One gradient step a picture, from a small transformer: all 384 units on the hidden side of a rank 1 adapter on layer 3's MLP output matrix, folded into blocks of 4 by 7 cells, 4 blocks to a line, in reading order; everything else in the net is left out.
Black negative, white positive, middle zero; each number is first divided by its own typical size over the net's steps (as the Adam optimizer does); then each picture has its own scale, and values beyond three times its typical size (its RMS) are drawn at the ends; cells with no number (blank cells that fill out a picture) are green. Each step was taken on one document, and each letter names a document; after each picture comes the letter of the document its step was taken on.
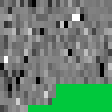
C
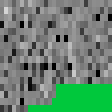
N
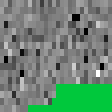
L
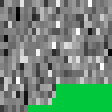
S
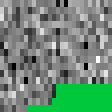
S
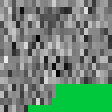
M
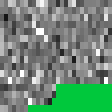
S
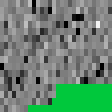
C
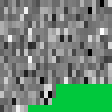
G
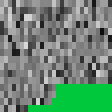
G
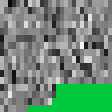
S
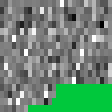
G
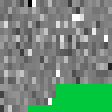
L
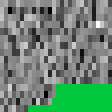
M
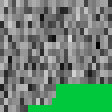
N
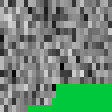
S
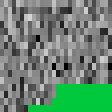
M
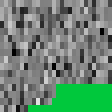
M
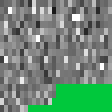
L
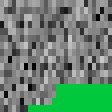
N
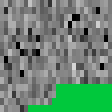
L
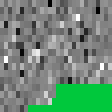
L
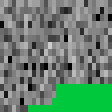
N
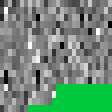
S
